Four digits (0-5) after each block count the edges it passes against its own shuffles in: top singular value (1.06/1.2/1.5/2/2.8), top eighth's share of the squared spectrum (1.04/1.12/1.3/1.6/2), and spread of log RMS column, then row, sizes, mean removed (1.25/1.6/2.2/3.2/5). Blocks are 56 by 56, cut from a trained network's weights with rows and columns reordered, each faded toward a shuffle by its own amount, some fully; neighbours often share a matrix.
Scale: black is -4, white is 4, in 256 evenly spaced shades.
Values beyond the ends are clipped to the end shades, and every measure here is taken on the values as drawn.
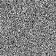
2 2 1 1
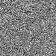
1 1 0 0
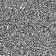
2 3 1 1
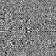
3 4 2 2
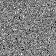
0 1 0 0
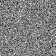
0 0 0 0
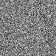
0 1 0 0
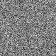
0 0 0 0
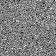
1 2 0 0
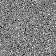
0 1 0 0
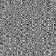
3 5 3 3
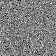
0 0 0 0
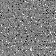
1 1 1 0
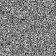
2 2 0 1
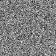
2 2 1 0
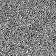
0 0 0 0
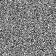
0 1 0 0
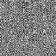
3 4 2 1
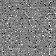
2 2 2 0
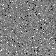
0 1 0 0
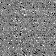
2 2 1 0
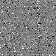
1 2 1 0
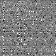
2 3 2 0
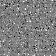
1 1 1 0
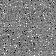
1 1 0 0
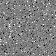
0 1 0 0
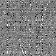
3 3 2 0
